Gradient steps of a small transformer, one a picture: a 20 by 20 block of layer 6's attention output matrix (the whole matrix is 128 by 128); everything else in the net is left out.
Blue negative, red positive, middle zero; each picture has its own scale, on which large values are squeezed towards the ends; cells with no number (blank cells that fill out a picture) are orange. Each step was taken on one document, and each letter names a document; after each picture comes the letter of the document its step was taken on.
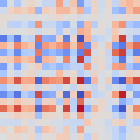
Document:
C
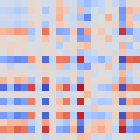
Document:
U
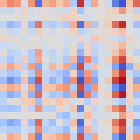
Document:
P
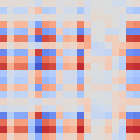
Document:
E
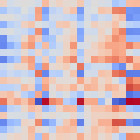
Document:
P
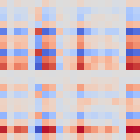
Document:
E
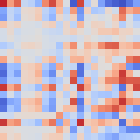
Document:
P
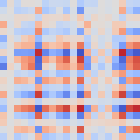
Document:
C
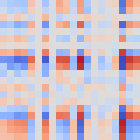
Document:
U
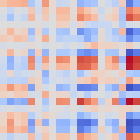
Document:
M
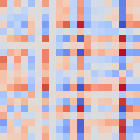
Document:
U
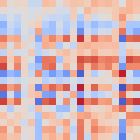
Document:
P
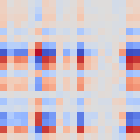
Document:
E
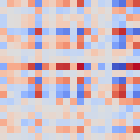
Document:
C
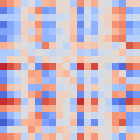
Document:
P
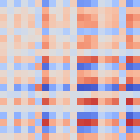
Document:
M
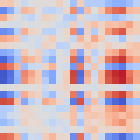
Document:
P
